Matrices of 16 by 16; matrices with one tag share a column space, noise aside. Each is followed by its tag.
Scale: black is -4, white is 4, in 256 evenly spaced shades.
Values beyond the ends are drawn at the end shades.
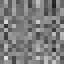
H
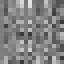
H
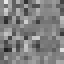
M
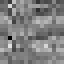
M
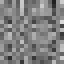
H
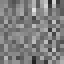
H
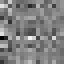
M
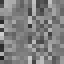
H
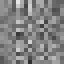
H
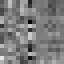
H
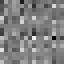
M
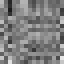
H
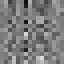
H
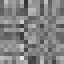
H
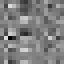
M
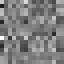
M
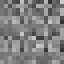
M
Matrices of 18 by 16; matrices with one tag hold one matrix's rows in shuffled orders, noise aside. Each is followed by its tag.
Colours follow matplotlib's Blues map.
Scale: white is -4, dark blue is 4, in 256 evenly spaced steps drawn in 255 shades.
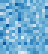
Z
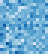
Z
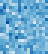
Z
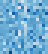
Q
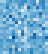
Q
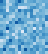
Z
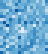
Z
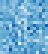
Q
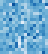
Q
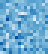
Z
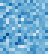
Z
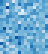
Z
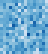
Q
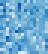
Z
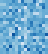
Q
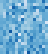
Q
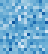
Q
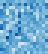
Z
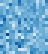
Z
